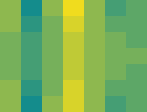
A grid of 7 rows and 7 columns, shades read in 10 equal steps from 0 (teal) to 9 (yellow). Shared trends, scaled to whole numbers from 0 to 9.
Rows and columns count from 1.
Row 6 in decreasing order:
8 5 5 4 3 3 1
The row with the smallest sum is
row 7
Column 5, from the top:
5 5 5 5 5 5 5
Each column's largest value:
5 2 5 9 5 4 4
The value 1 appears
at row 2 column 2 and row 6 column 2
